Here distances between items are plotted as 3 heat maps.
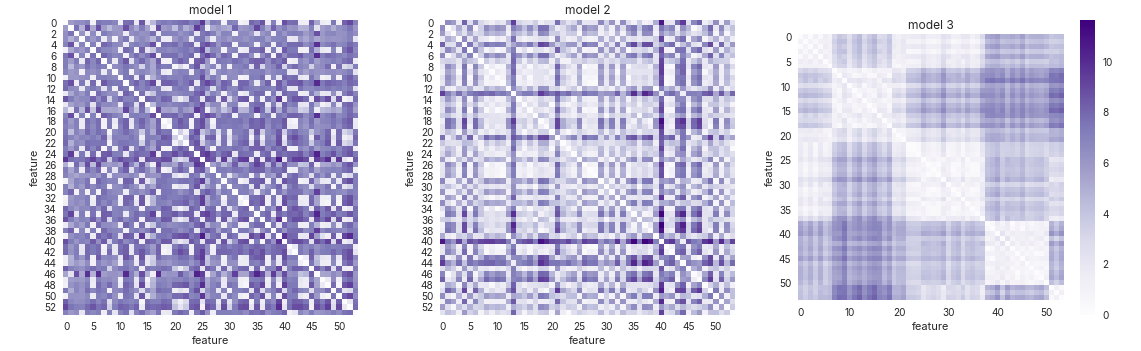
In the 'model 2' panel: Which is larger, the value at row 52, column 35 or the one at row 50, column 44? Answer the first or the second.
the first
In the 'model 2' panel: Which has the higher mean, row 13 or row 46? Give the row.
13
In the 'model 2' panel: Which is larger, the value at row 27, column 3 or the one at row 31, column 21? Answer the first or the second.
the second
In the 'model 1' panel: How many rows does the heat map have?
54
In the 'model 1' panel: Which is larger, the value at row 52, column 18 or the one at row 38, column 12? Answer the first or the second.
the first
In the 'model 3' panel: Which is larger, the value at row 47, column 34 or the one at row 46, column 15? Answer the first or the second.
the second
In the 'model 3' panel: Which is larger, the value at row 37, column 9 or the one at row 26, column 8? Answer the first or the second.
the first
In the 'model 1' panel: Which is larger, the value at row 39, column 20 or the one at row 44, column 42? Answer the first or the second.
the first
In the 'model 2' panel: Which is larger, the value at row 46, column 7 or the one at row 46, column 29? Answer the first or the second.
the first
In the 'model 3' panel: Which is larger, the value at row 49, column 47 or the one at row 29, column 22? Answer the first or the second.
the second
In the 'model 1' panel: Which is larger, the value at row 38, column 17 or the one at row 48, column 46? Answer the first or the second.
the second
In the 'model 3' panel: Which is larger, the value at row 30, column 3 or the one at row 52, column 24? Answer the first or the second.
the second
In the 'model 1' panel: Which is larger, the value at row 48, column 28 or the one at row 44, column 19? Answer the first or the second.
the first
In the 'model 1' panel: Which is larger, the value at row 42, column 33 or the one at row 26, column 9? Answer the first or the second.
the first
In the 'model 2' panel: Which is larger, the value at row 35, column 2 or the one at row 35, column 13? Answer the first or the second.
the second
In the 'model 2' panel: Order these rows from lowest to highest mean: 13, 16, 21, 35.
16, 35, 21, 13
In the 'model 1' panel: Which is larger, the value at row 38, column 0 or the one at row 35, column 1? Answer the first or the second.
the second
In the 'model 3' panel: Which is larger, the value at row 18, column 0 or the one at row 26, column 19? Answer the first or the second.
the first
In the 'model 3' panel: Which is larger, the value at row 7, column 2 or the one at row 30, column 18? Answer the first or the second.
the second
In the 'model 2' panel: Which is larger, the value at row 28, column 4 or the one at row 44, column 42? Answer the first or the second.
the second
